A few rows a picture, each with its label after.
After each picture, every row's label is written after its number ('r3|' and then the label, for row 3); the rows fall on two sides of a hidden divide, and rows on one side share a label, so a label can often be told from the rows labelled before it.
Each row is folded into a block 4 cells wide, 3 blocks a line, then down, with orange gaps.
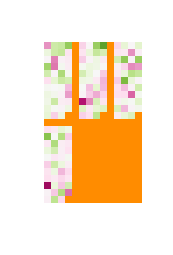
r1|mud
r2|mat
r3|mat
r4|mat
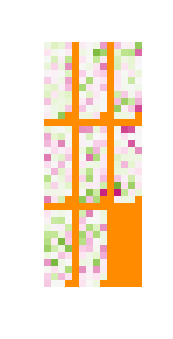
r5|mat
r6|mat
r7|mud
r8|mat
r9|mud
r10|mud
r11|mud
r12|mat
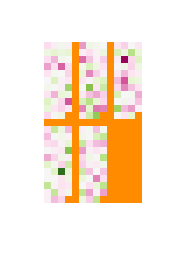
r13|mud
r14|mud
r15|mud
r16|mud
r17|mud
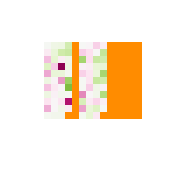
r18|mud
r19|mud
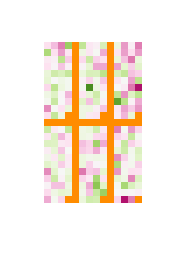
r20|mud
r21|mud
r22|mud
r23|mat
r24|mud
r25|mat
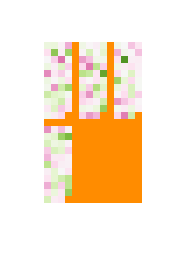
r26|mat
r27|mat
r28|mat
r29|mat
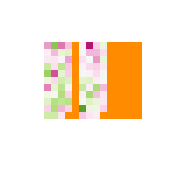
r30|mud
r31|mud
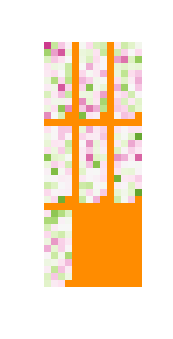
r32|mud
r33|mat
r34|mat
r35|mud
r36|mud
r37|mat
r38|mat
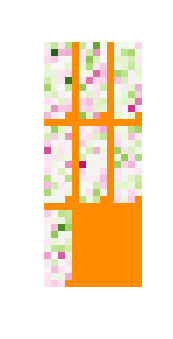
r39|mud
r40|mat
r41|mud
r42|mat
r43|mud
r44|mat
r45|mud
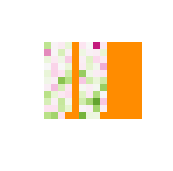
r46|mud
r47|mud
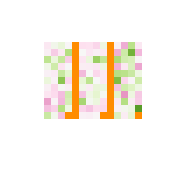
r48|mat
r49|mud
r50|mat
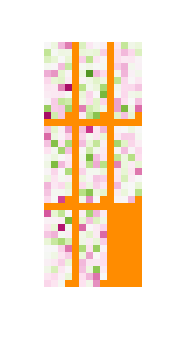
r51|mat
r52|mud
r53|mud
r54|mat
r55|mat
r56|mat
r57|mat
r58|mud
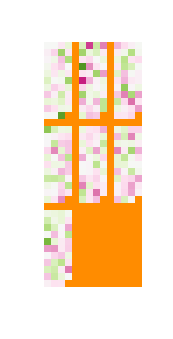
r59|mud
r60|mat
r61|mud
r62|mat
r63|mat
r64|mat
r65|mud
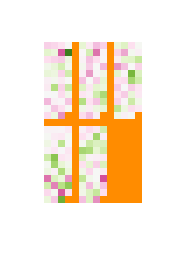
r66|mat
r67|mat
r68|mud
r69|mud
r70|mud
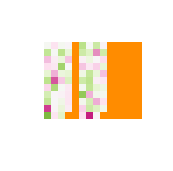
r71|mud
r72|mat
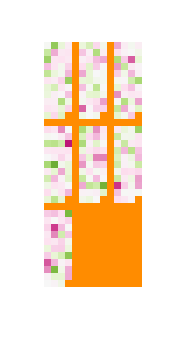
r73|mud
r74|mud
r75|mud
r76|mud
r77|mat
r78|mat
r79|mud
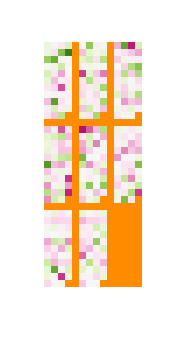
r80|mat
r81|mat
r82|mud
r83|mud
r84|mud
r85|mud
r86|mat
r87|mud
